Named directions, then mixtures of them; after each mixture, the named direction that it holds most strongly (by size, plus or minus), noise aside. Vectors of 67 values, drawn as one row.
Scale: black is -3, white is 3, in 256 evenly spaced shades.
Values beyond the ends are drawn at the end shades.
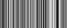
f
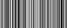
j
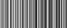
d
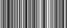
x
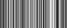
f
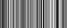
f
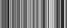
x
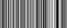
f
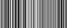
j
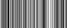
x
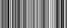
j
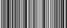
x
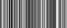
f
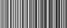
d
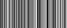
d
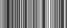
x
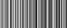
d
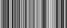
x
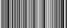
x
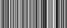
d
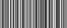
d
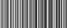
d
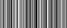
j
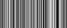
f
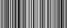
j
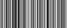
j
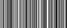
x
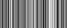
f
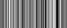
f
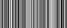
j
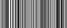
j
